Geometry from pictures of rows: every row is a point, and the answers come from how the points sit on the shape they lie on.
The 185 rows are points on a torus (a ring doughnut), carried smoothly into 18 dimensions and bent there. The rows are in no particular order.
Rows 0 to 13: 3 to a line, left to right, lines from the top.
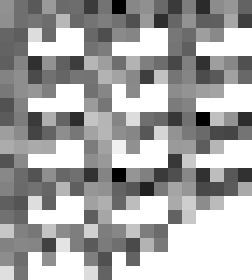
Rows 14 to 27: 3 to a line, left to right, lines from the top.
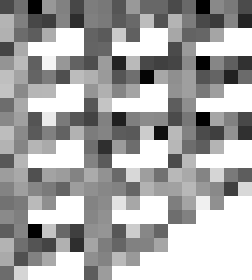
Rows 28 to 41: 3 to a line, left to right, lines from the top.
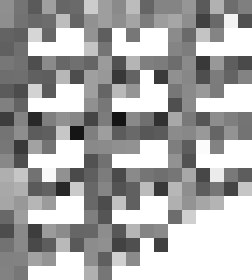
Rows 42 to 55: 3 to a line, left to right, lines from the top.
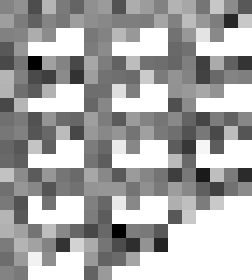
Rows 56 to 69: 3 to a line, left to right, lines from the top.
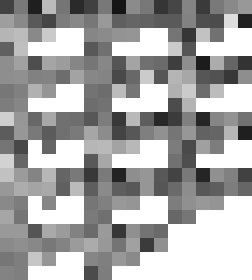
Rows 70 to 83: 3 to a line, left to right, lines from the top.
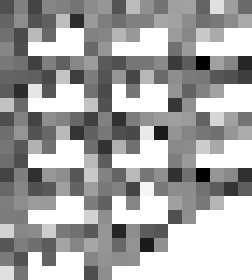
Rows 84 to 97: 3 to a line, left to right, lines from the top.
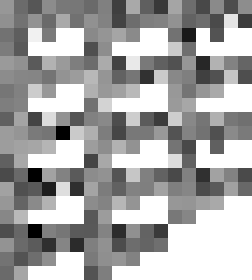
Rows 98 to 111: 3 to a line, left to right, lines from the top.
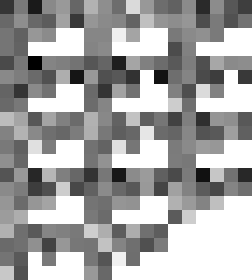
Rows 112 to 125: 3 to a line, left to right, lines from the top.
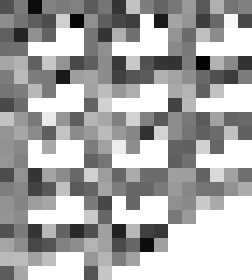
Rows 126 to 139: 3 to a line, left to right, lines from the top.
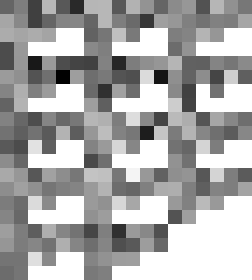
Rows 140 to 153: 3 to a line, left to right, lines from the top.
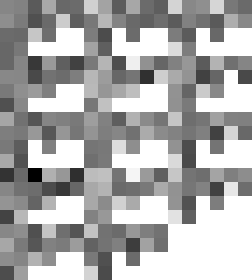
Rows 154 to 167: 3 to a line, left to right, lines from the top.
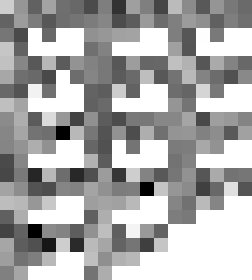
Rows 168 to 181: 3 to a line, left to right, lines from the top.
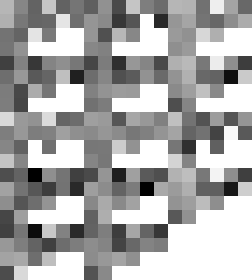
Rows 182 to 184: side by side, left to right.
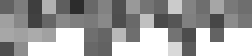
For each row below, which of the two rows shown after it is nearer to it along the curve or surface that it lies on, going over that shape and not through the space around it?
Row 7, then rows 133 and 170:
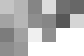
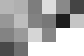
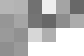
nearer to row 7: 133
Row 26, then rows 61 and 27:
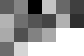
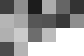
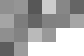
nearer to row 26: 61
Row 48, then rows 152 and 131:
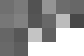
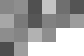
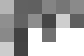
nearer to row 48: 131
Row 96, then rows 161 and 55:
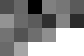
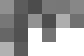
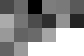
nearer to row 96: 55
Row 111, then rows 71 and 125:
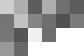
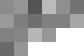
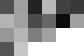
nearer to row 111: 71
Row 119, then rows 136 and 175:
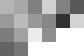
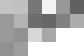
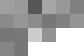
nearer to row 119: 136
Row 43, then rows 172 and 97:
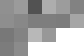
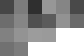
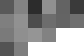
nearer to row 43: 97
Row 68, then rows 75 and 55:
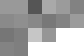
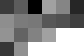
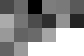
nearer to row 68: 75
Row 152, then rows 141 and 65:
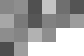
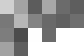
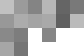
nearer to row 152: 141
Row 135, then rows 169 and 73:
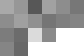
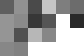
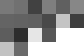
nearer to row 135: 73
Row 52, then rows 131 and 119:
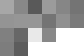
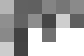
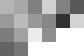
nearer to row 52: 131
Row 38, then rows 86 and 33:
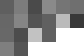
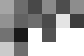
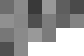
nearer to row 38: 86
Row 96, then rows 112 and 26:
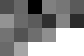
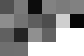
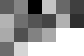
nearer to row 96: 112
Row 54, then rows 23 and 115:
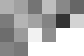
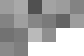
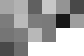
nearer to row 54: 115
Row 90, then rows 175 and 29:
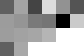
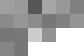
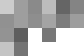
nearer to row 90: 175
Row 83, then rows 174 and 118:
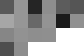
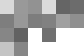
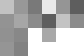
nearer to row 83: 118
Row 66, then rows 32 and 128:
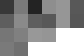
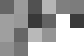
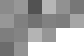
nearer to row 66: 32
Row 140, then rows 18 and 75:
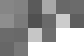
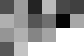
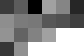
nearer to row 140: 75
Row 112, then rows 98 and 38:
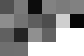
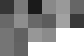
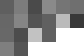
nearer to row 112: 98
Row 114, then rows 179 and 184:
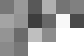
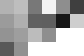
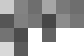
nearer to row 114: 184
